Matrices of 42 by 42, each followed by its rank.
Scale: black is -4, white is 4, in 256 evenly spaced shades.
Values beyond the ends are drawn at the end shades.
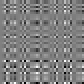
one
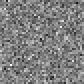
full rank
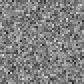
full rank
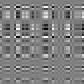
one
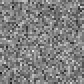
full rank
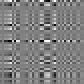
one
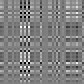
one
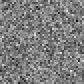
full rank
